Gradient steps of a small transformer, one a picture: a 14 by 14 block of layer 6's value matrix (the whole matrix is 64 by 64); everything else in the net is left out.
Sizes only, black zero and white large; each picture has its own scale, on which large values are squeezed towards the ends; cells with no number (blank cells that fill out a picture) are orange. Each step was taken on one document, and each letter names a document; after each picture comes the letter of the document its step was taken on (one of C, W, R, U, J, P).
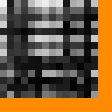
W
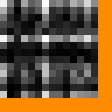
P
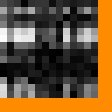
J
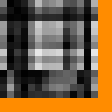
W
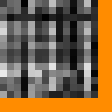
J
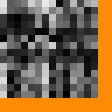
P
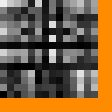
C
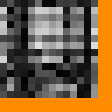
W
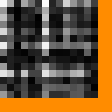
P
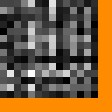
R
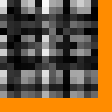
P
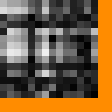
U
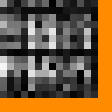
J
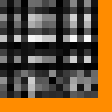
R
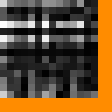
J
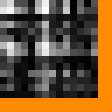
U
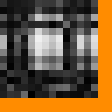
W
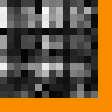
P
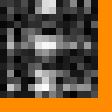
U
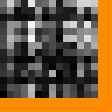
R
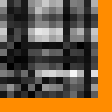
W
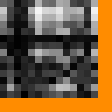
W
